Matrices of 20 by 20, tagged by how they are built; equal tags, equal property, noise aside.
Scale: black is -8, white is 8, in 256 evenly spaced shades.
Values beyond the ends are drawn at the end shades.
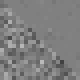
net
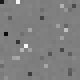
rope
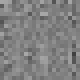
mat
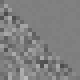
net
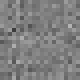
mat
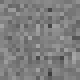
mat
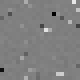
rope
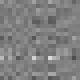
mat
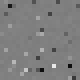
rope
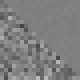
net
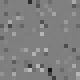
rope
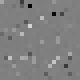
rope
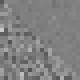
net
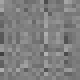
mat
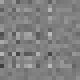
mat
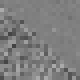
net
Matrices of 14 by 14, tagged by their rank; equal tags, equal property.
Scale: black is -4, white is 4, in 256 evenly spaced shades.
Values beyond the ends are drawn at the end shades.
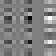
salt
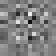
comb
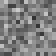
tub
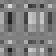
salt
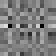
comb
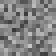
tub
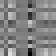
salt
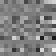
comb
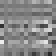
comb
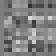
comb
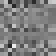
comb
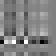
salt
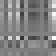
salt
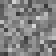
tub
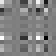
salt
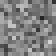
tub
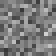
tub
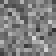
tub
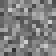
tub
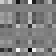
salt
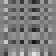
salt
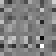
comb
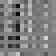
comb
